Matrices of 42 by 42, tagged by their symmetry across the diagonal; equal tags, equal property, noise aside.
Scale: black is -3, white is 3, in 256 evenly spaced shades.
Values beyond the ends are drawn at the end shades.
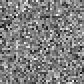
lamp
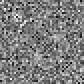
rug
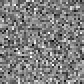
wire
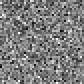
wire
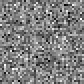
lamp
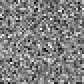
lamp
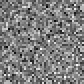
rug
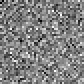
rug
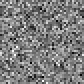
wire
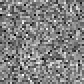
wire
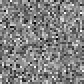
wire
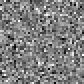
lamp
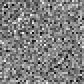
rug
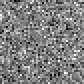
lamp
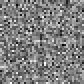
lamp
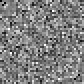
rug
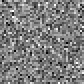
wire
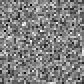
rug
